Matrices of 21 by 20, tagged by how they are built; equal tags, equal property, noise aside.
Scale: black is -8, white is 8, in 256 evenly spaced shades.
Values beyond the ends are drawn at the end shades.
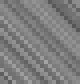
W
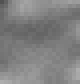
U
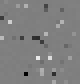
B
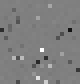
B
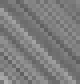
W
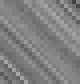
W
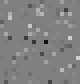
B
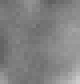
U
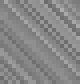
W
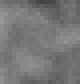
U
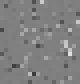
B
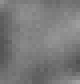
U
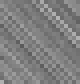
W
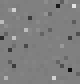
B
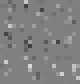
B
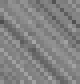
W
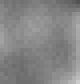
U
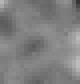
U
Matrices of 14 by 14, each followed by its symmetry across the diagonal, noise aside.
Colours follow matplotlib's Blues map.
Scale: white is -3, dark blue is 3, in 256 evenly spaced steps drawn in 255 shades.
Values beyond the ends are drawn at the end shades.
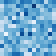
antisymmetric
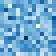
antisymmetric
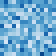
neither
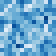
symmetric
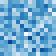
neither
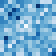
symmetric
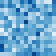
antisymmetric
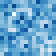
symmetric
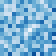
symmetric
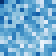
symmetric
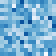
neither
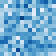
neither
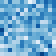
antisymmetric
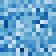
neither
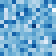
neither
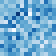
symmetric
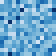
symmetric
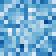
symmetric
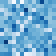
neither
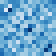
symmetric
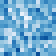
neither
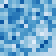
symmetric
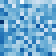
antisymmetric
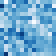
antisymmetric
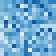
antisymmetric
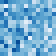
neither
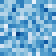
neither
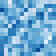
antisymmetric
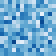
antisymmetric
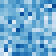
antisymmetric
